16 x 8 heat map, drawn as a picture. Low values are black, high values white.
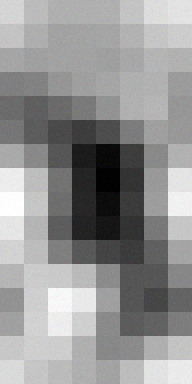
Slope: none. Stripes: none. Ninth with the lowest average: centre. Calmest part: top middle. Average level on the scale: 60%.
